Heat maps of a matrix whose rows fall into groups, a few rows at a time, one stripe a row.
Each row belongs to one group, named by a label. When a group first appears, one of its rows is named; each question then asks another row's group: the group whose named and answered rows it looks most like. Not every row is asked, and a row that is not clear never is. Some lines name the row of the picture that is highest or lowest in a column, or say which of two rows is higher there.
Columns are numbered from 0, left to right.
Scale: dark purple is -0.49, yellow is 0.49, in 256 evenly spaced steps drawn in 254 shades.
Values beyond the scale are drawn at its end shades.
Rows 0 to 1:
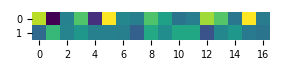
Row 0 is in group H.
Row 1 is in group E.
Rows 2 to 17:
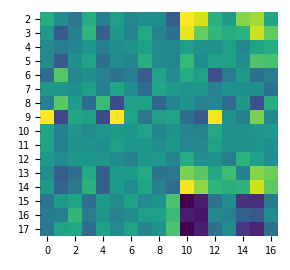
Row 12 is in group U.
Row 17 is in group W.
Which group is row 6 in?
E
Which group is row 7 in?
E
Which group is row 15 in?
W
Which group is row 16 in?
W
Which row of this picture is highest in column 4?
8
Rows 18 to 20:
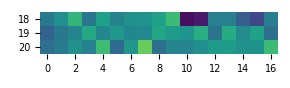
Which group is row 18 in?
W
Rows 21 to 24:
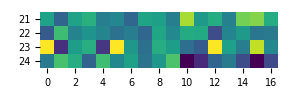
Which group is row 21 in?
U
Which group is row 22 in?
E
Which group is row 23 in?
H
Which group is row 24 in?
W
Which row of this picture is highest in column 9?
24
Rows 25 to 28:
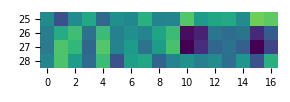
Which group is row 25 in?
U
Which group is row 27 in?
W
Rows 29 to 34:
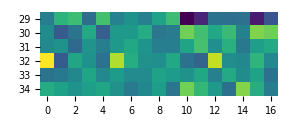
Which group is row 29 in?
W
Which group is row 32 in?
H
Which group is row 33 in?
E
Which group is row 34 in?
U
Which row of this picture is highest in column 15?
30
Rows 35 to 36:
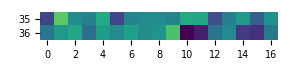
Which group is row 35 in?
E
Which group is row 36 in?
W
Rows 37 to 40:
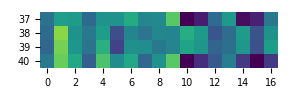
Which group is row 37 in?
W
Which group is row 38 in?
E
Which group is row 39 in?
E
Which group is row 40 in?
W
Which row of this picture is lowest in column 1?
37
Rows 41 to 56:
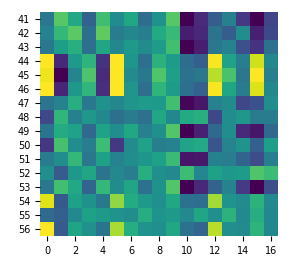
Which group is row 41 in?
W
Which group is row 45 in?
H
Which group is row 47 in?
W
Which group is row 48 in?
E
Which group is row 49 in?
W
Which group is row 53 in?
W
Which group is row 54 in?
H
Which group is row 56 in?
H
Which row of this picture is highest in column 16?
52
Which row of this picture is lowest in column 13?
42
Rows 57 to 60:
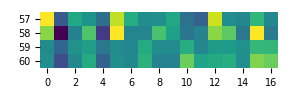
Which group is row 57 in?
H
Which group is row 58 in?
H
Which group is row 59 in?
U
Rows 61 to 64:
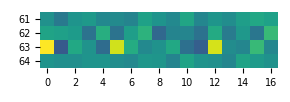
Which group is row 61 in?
U
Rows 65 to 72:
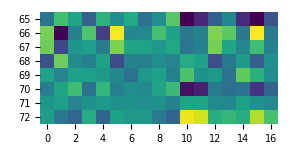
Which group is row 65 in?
W
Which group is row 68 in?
E
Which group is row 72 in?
U
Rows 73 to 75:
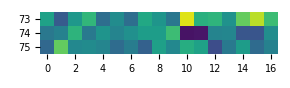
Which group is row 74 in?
W
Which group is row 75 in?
E
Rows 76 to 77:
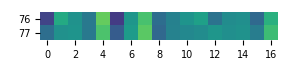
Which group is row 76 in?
E
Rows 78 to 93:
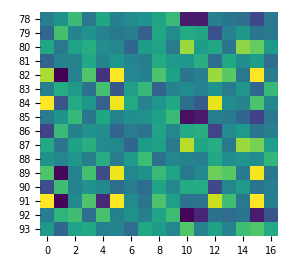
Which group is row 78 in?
W
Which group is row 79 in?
E
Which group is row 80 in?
U
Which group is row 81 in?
E
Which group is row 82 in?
H
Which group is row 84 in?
H
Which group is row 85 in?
W
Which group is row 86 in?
E
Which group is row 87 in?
U
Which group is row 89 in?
H
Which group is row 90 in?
E
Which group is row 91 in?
H
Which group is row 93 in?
U
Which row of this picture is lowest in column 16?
92
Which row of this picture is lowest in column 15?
92
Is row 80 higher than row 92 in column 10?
Yes
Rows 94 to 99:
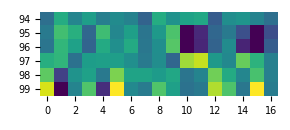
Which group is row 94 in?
E
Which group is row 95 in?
W
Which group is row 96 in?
W
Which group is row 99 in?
H
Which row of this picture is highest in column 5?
99
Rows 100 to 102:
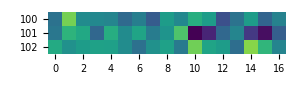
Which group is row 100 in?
E
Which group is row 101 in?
W
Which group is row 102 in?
U
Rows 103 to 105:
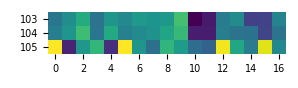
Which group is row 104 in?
W
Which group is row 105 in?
H
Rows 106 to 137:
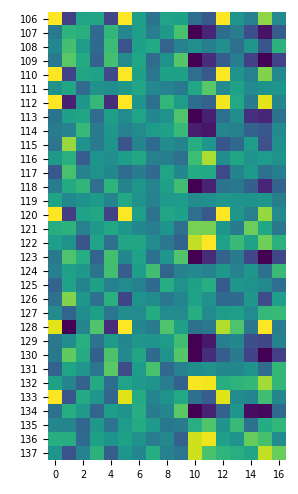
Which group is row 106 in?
H
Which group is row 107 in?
W
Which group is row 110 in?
H
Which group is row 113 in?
W
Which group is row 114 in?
W
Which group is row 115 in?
E
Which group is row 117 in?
E
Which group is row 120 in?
H
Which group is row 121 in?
U
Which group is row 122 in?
U
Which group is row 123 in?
W
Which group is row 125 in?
E
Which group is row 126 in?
E
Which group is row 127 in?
U
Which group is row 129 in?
W
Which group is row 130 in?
W
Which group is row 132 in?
U
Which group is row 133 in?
H
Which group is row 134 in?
W
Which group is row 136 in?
U
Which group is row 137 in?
U
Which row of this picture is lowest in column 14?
134
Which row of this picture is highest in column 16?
137
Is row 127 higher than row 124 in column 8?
Yes
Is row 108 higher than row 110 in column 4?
Yes
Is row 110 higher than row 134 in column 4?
No
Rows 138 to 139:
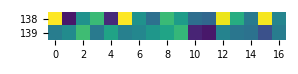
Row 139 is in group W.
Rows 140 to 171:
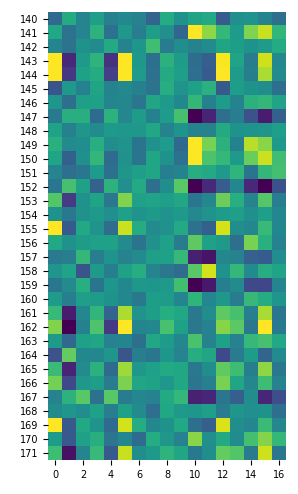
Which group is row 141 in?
U
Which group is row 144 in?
H
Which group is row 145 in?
E
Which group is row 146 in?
U
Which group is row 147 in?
W
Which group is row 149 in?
U
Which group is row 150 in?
U
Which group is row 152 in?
W
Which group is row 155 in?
H
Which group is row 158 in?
U
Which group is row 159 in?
W
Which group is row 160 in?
U
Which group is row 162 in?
H
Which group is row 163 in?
U
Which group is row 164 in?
E
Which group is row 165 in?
H
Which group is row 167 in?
W
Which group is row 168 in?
E
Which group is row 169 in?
H
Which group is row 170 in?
U
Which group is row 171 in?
H
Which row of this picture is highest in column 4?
167
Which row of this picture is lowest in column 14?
152
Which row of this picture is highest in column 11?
158
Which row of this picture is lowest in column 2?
158
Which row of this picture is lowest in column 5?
164
